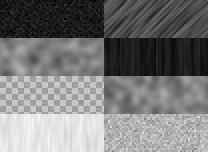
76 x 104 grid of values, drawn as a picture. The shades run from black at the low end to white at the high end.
It is made of 4 by 2 panels. Panel 1,1: very low, fine-grained, faint in contrast. Panel 1,2: low, slanting up to the right. Panel 2,1: middling, blotchy. Panel 2,2: very low, streaked downward, faint in contrast. Panel 3,1: high, checkered. Panel 3,2: middling, blotchy. Panel 4,1: very high, streaked downward, faint in contrast. Panel 4,2: high, fine-grained.
